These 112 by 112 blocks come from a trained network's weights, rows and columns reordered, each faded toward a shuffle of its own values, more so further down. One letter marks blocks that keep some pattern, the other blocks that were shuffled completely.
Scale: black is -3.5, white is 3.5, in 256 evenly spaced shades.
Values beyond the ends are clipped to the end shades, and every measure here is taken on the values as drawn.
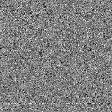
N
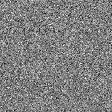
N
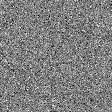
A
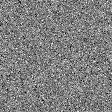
A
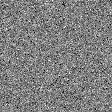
A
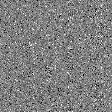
N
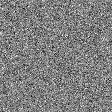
A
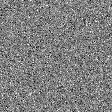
A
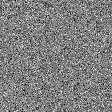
A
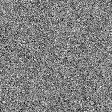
N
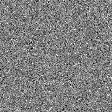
N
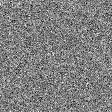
A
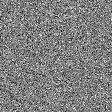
A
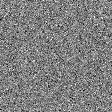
A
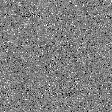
N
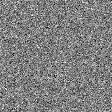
N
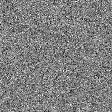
N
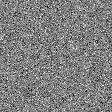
A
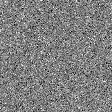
A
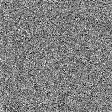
N
